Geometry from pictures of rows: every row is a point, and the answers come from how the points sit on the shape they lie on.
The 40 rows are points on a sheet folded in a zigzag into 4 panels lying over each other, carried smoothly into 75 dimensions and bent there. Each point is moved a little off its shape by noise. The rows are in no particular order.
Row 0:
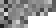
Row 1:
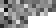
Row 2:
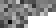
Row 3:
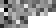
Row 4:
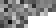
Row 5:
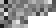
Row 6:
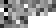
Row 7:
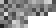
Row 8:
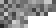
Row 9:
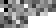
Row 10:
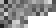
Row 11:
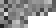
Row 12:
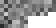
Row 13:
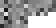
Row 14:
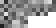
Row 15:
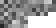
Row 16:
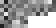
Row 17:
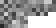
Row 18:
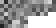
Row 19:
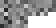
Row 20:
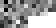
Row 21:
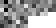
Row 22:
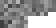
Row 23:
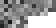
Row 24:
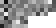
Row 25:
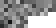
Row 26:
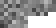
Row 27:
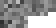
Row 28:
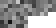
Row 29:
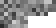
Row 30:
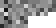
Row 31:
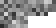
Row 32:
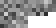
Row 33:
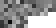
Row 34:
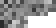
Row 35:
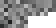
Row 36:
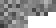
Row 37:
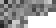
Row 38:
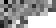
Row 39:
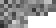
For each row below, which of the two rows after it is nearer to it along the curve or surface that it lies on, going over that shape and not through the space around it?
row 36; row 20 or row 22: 22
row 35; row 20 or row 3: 3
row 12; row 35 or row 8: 35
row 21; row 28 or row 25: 25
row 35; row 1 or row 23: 1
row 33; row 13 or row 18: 13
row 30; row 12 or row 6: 6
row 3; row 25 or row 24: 25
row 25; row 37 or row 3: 3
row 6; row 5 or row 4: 4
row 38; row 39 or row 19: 39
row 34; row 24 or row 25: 24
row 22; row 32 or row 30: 32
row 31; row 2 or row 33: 33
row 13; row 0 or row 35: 35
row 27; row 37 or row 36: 36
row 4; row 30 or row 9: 9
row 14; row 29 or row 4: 29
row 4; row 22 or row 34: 22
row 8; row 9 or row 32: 32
